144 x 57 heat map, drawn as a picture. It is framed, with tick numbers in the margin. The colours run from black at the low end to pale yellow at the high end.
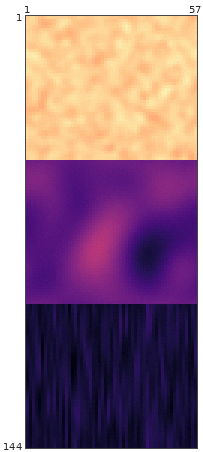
The table splits into 3 rows of 1 panel. Panel 1,1: very high, blotchy, faint in contrast. Panel 2,1: low, smooth. Panel 3,1: very low, streaked downward, faint in contrast.
